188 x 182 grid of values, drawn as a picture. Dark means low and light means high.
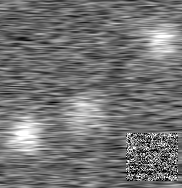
Three bumps rise from the field. The bottom right is the roughest part. Neither half mirrors the other. There is no overall slope. In the bottom right lies a patch that is rougher than the rest.
